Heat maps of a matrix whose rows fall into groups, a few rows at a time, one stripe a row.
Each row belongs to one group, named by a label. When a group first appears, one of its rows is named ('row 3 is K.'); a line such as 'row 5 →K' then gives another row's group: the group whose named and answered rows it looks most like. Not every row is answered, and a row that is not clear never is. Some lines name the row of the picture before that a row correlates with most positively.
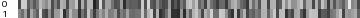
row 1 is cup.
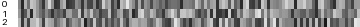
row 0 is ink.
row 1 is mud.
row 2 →ink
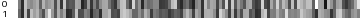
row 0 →ink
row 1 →ink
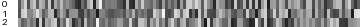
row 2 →mud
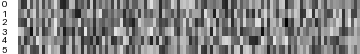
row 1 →cup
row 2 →mud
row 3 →mud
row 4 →ink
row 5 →mud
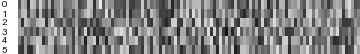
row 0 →cup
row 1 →cup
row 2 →ink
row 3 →mud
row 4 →ink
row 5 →ink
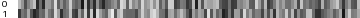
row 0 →mud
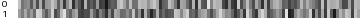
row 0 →mud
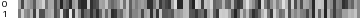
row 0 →ink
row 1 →ink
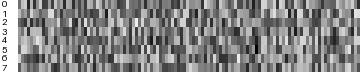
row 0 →cup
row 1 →ink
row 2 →mud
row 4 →ink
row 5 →cup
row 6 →mud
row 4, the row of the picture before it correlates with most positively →1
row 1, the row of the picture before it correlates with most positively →1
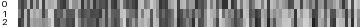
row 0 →mud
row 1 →ink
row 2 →ink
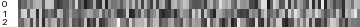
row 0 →ink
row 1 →cup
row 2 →mud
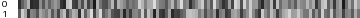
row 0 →mud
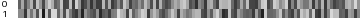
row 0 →ink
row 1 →mud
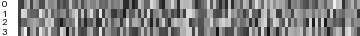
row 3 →cup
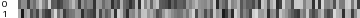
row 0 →cup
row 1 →mud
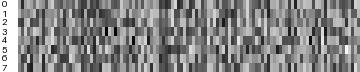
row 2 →mud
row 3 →ink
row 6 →mud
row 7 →ink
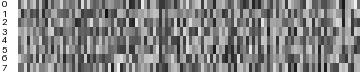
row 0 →cup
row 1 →mud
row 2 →cup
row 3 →ink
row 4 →cup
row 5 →cup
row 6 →mud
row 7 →ink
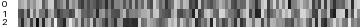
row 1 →ink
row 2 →mud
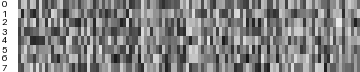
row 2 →cup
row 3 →cup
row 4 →mud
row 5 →cup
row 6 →cup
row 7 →ink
